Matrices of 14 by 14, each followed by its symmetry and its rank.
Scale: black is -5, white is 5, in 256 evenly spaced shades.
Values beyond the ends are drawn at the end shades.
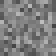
neither, full rank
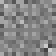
symmetric, rank three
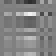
neither, rank one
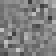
antisymmetric, full rank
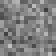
antisymmetric, full rank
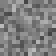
antisymmetric, full rank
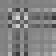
symmetric, rank one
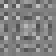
symmetric, rank two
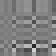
neither, rank one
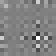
symmetric, rank two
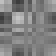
symmetric, rank one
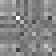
symmetric, rank three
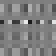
neither, rank one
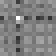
symmetric, rank two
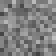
antisymmetric, full rank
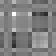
symmetric, rank one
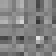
symmetric, rank two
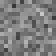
neither, full rank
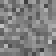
antisymmetric, full rank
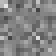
symmetric, rank three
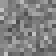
neither, full rank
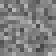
neither, full rank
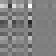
neither, rank one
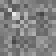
symmetric, rank three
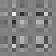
symmetric, rank one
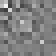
symmetric, rank three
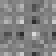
symmetric, rank two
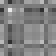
symmetric, rank one
